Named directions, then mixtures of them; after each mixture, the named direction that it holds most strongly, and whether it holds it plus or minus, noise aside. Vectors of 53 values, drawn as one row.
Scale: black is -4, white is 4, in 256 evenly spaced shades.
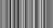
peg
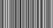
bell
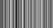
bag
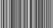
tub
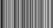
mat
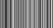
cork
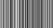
bag, minus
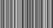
bag, minus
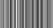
bag, minus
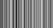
bag, plus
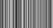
bag, plus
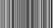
cork, minus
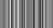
peg, minus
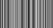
tub, minus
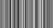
peg, plus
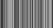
mat, plus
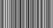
bell, plus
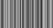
bell, plus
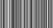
tub, plus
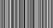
peg, minus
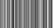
cork, minus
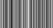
tub, plus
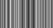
peg, minus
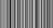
peg, plus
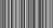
peg, minus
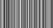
bell, minus
